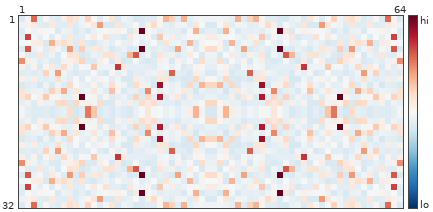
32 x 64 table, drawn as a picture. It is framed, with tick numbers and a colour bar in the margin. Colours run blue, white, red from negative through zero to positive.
Histogram: skewed, a long tail of high values. Average level on the scale: 50%. Odd rows or columns: none. Mirror symmetry: left to right and top to bottom. Slope: none. Grain: fine.
